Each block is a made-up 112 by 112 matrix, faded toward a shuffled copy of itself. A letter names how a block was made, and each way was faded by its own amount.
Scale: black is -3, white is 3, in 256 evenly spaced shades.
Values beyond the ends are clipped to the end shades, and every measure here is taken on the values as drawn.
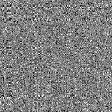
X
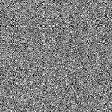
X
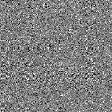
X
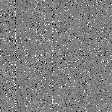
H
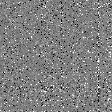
H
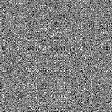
X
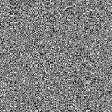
X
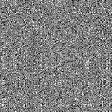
X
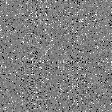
H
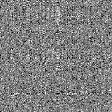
X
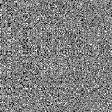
X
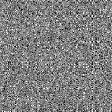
X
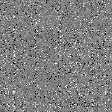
H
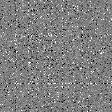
H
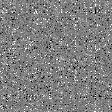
H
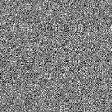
X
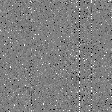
H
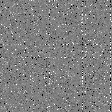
H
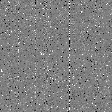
H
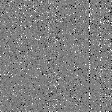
H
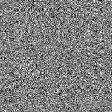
X
